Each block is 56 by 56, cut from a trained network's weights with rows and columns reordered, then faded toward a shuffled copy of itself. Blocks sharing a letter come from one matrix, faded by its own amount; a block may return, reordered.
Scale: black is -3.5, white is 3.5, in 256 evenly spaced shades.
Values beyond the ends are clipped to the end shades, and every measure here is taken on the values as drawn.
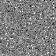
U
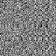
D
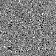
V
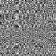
D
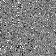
U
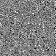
V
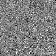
V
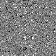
U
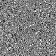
V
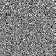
V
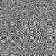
D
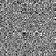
D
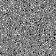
U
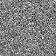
V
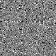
U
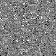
U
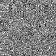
V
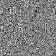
V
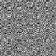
D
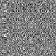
D
